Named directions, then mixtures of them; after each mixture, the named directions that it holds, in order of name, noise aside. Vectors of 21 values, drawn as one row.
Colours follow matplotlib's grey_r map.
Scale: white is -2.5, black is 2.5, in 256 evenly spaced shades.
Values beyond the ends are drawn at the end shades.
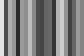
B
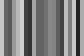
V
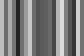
B, V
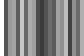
B, V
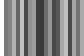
B, V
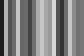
B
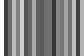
B, V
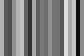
V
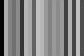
B, V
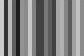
B
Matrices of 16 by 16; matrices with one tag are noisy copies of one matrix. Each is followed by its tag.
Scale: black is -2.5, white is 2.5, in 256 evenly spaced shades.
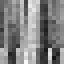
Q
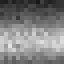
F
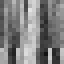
Q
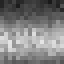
F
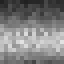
F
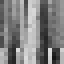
Q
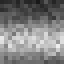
F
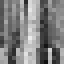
Q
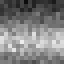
F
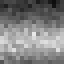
F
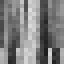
Q
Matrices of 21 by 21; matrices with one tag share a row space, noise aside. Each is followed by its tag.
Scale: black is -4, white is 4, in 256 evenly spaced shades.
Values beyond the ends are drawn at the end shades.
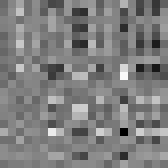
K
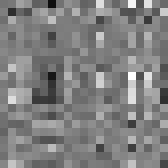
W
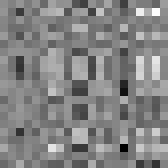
K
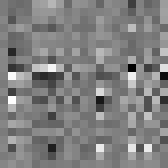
W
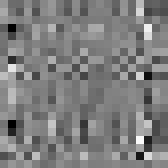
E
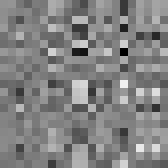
K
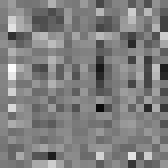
W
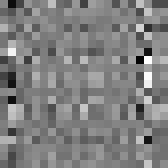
E
